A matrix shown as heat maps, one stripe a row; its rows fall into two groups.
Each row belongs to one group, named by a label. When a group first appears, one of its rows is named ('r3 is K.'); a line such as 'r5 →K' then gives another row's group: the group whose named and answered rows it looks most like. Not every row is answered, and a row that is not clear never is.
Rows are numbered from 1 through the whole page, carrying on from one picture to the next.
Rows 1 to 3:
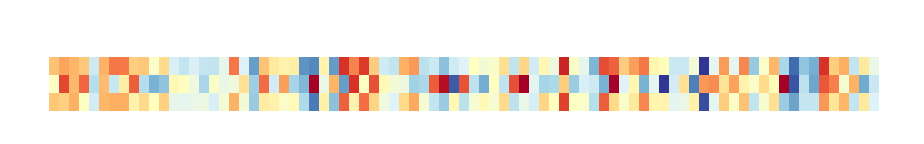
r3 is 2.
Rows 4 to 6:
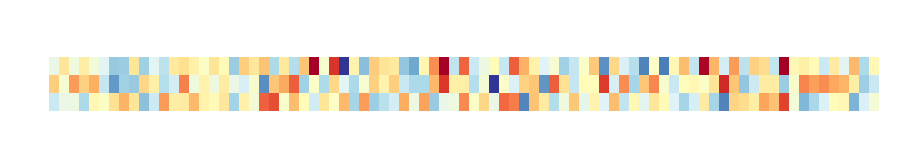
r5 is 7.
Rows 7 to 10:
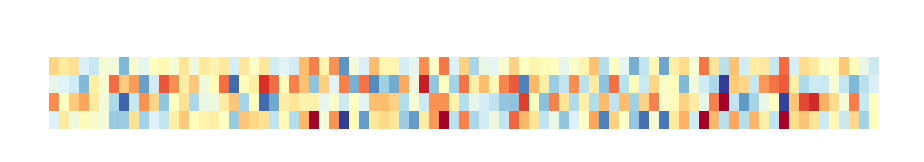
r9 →7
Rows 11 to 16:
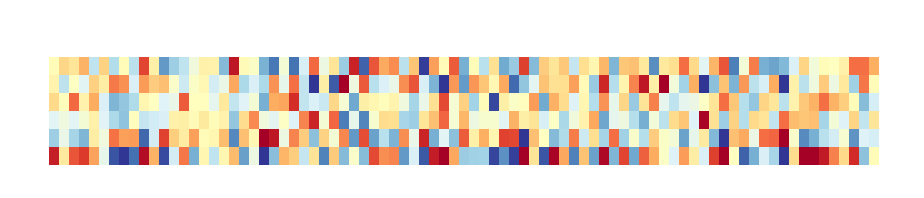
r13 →7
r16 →7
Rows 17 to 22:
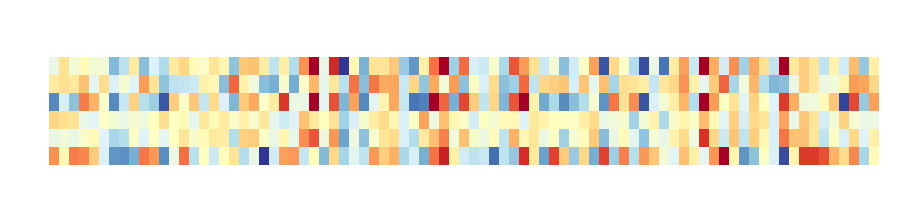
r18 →7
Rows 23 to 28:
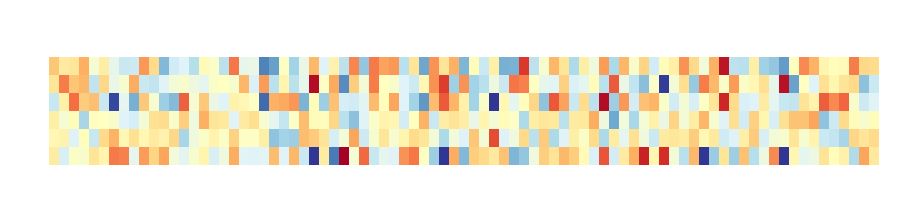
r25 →7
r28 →2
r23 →7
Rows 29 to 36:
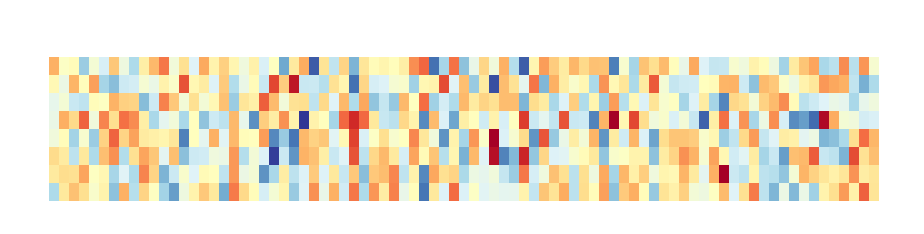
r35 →7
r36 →7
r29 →2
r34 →7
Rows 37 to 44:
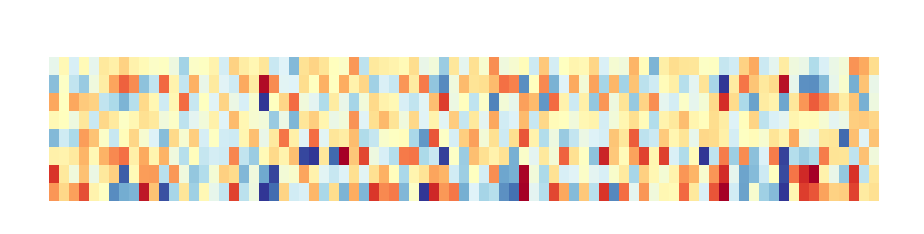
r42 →2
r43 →7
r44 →7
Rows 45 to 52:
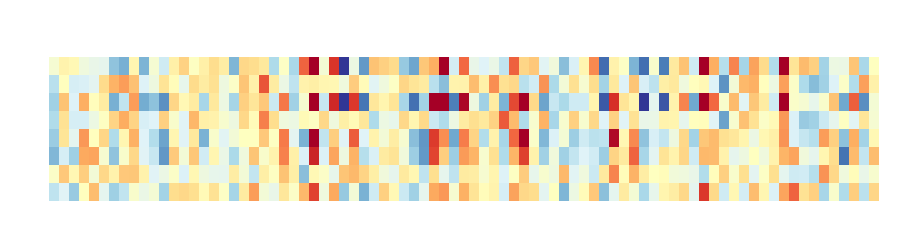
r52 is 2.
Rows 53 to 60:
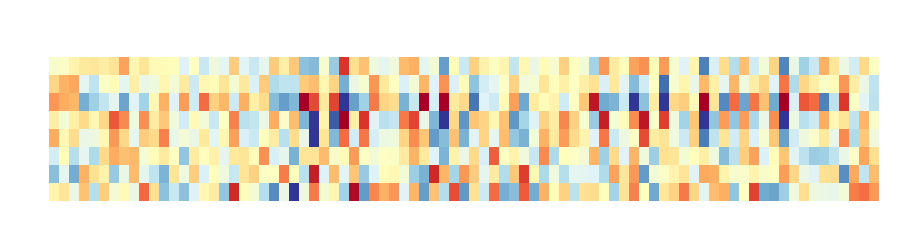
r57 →2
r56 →2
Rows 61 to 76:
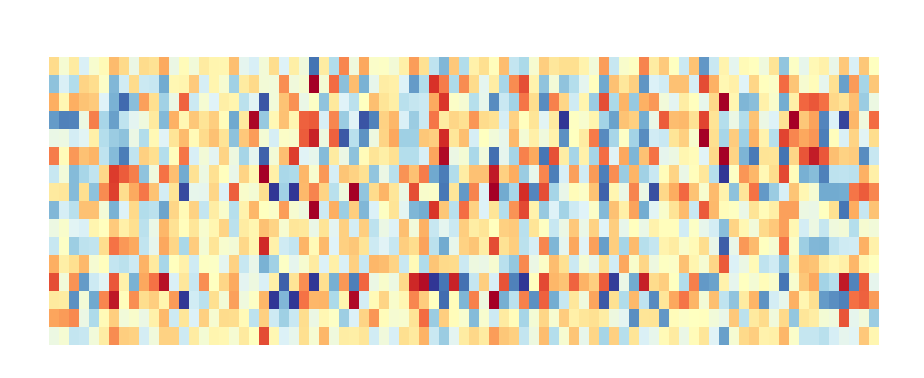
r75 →2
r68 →7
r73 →2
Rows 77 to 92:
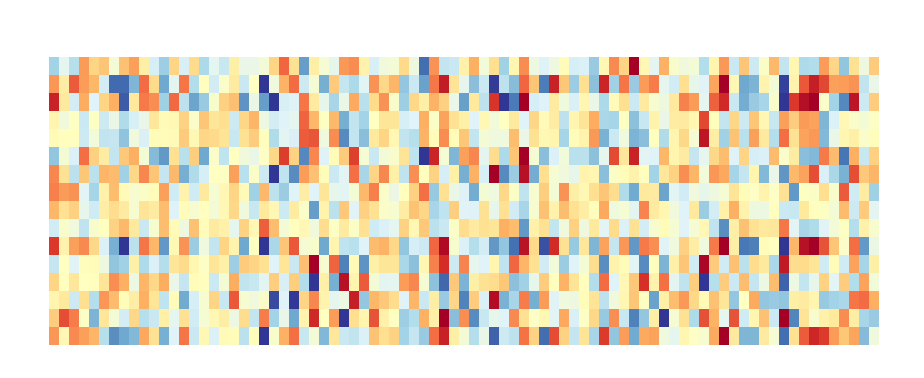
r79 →7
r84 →2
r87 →7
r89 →2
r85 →2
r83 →7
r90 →7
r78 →7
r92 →7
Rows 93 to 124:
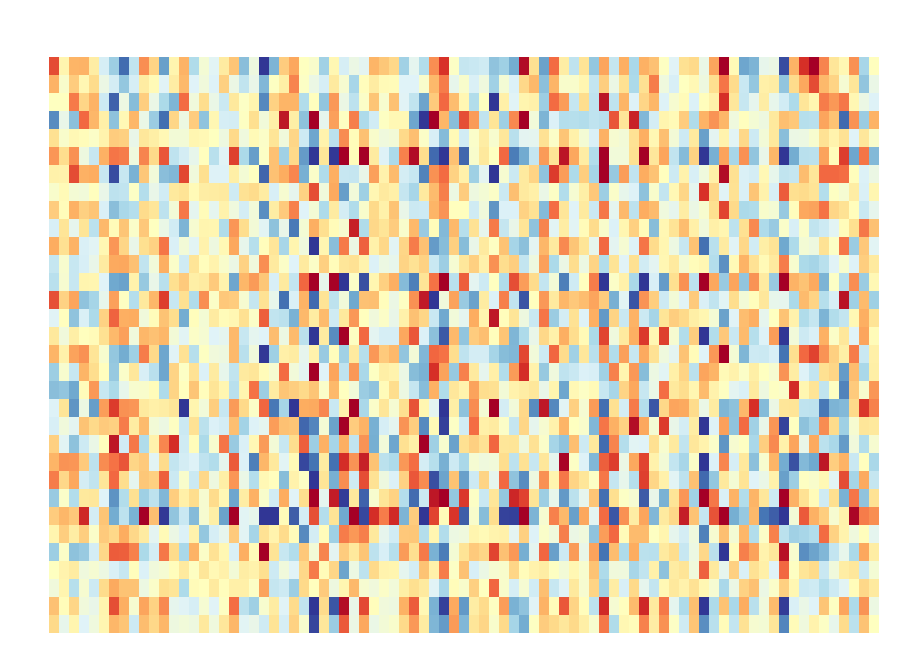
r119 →2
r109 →7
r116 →2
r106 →2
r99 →7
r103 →2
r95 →7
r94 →7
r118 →7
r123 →2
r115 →2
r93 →7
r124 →2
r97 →2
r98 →2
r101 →7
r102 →7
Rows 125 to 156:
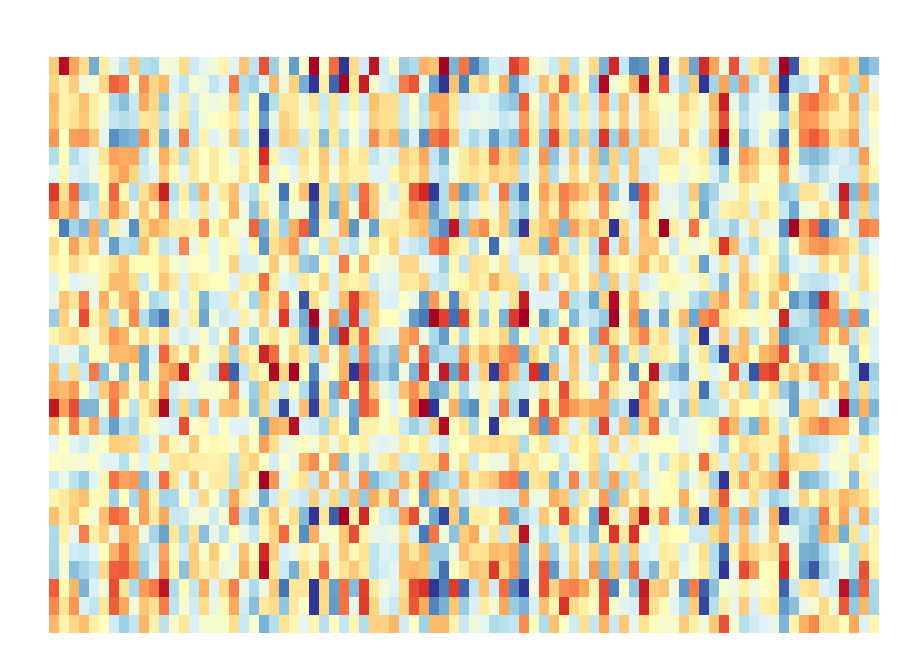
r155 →2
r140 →2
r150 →2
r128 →7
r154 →2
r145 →7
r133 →2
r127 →7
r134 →2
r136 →2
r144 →2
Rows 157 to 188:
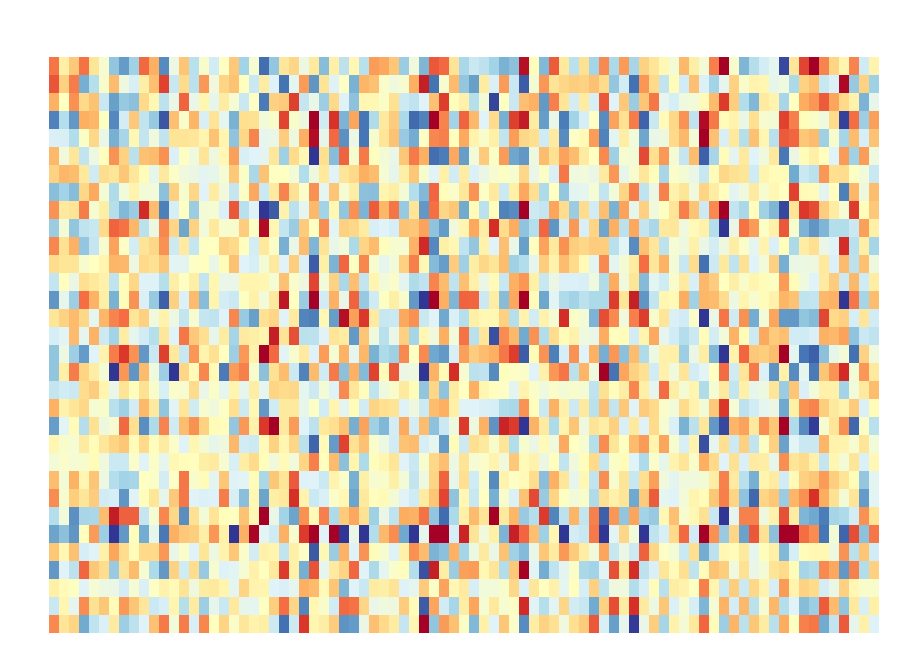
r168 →2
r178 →2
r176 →7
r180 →7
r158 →2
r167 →2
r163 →2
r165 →7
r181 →7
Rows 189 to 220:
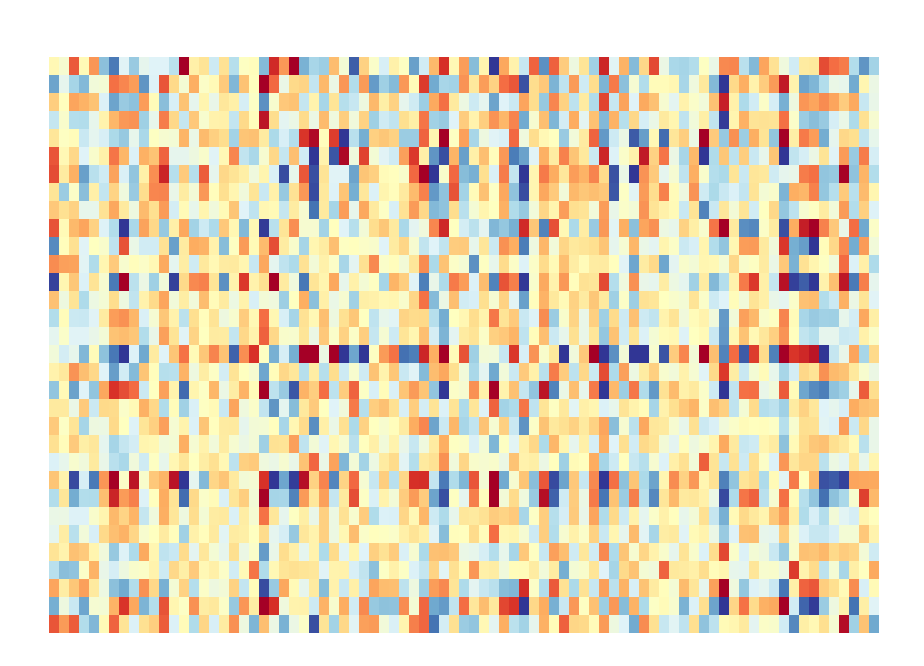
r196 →2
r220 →2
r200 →2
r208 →7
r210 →7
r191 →7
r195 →2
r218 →7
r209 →2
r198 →7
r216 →7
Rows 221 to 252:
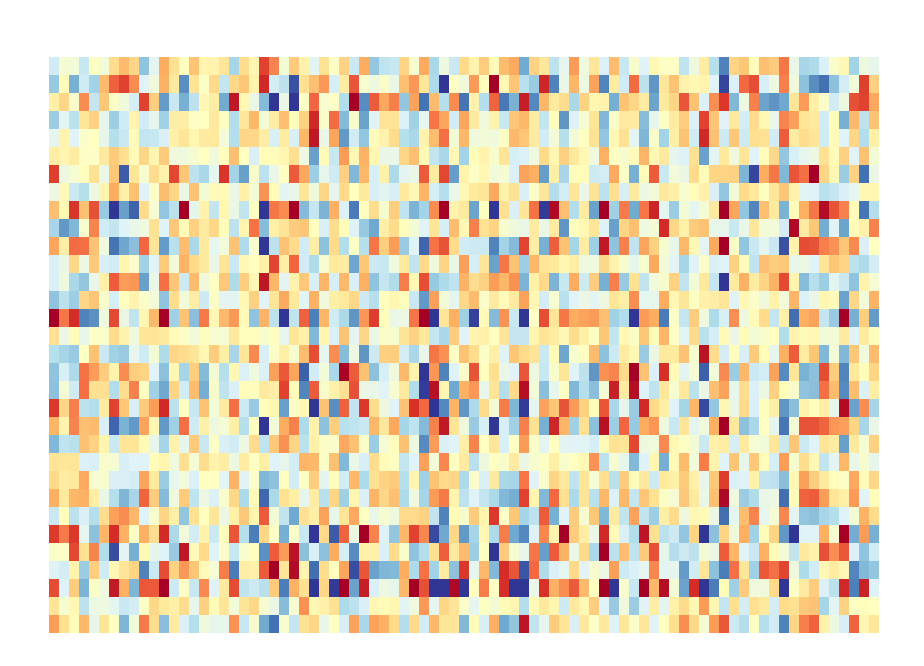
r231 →7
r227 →7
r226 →2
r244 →7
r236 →2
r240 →2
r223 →7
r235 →2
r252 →7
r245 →7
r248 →7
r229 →7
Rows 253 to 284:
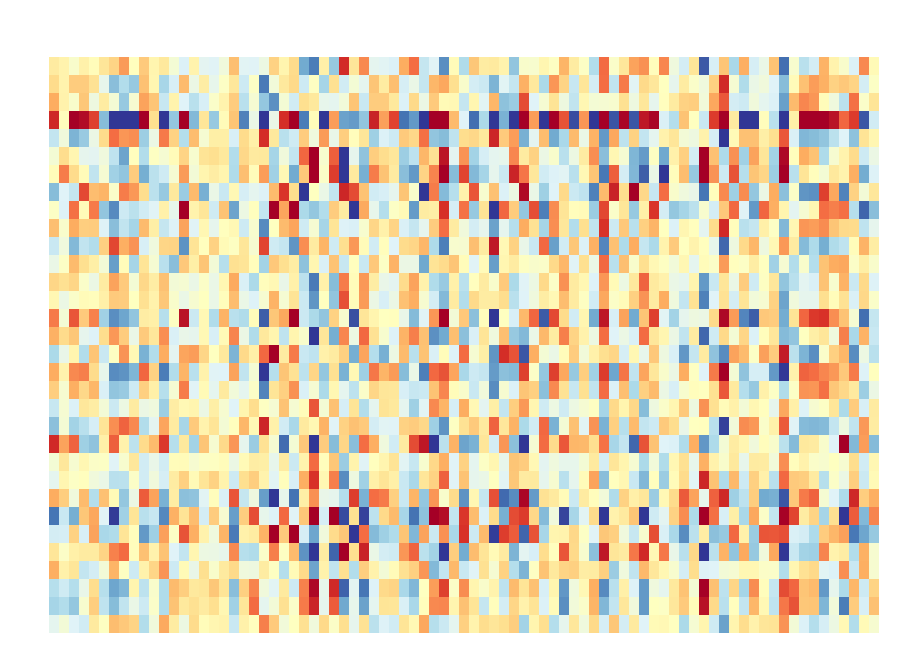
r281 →2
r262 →7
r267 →7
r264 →7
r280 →2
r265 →2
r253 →2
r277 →7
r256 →7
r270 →7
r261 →7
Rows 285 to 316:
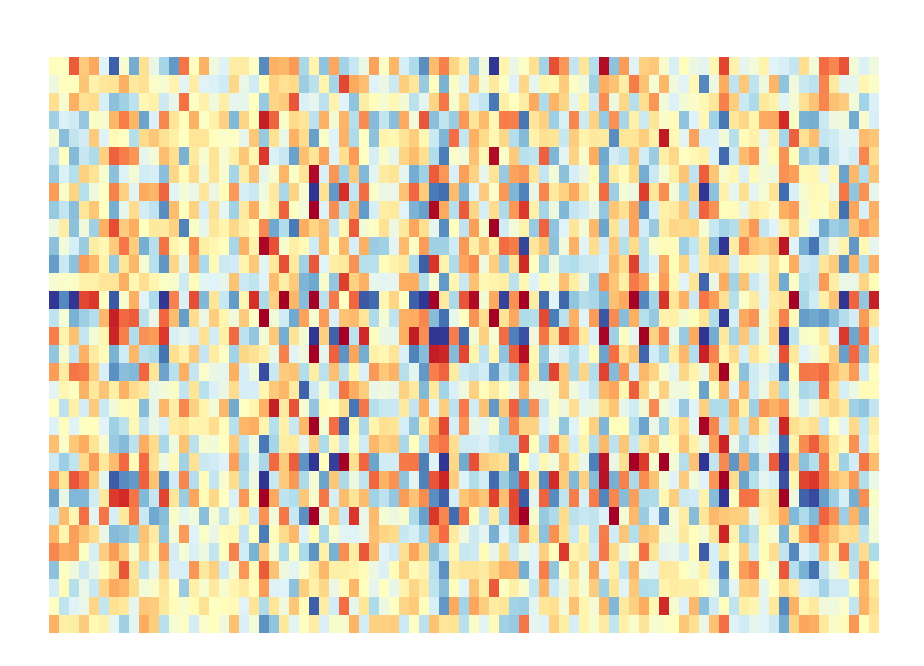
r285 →7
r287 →7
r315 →2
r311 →7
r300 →2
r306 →7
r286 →2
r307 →2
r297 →2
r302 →7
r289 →2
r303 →2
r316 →7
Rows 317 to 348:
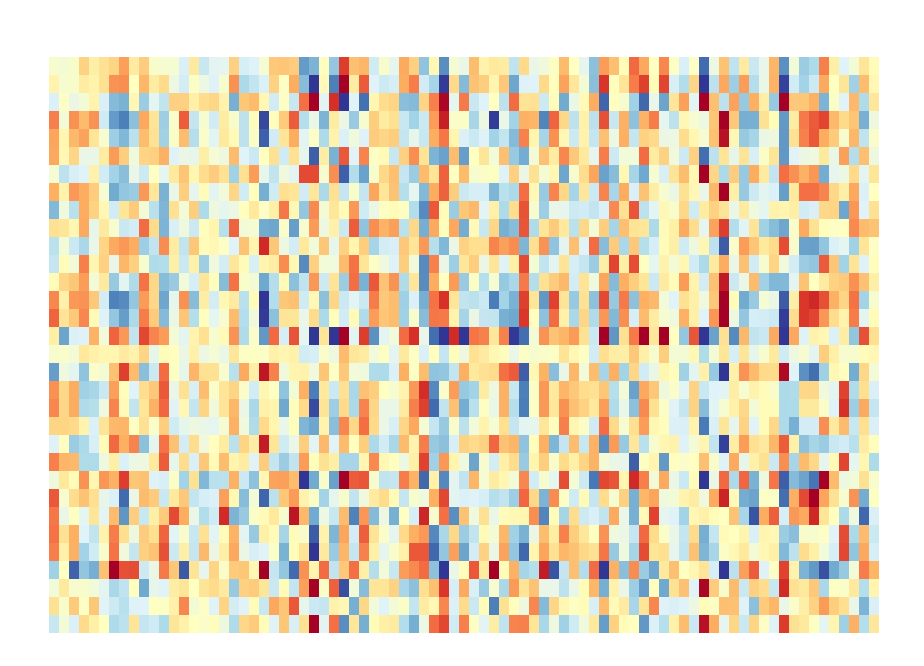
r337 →2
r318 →2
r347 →7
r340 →2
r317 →2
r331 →7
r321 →7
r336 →2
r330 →7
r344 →2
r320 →7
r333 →2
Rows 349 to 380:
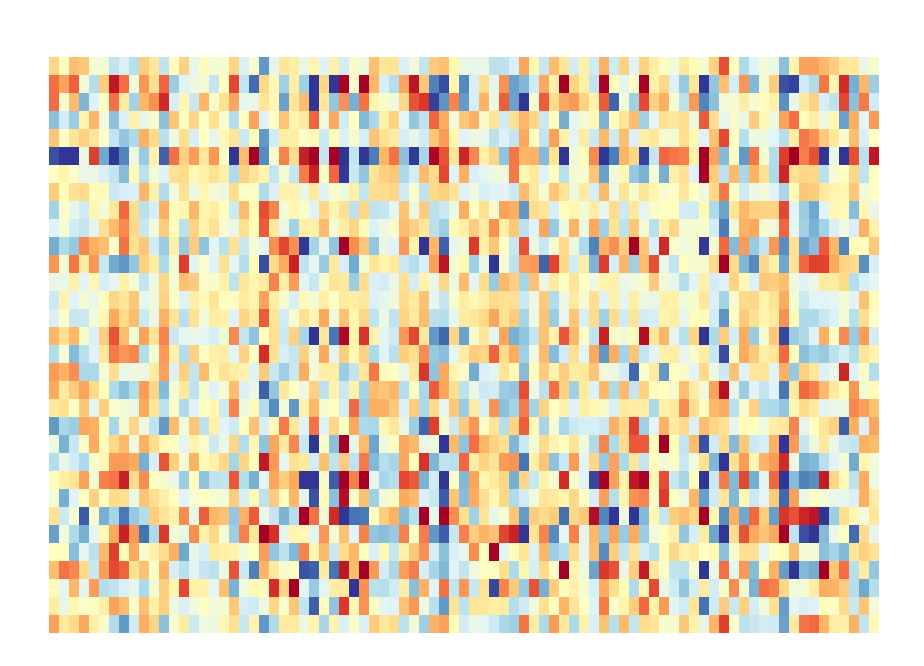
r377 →2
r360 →7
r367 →7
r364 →2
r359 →2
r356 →7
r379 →2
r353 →7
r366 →2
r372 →2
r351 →2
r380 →7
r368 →7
